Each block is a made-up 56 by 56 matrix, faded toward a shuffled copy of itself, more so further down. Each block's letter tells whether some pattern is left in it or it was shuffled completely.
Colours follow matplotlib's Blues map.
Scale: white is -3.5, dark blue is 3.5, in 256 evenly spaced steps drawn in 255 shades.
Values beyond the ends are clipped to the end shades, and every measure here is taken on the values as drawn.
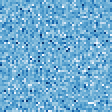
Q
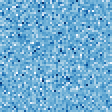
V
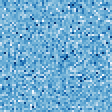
Q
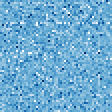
Q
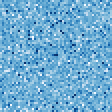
V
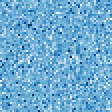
Q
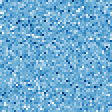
V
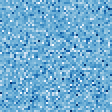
Q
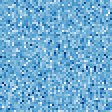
V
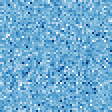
Q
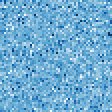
Q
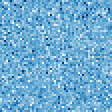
V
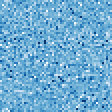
Q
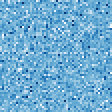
Q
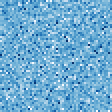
V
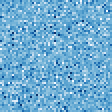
Q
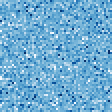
V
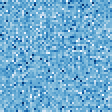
Q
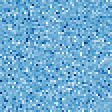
V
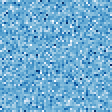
V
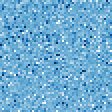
Q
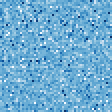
V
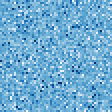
V
